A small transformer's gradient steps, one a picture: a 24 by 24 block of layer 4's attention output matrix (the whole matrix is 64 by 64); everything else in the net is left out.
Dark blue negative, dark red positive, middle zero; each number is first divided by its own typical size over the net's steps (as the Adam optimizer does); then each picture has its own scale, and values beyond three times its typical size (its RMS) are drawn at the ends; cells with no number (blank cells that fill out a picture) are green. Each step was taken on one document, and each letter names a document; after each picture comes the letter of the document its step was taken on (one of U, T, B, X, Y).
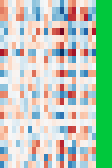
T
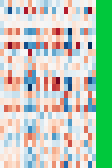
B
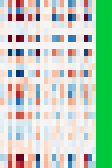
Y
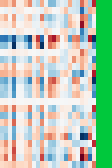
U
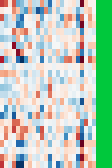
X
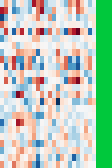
X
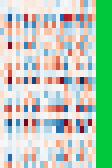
B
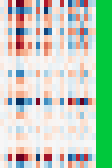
Y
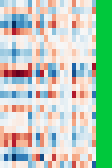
U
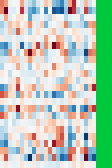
T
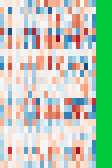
B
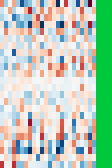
X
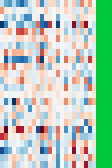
X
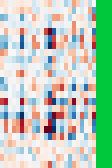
T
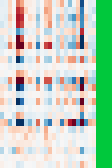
Y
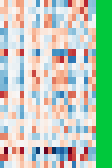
T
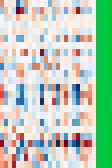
X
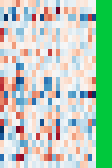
X
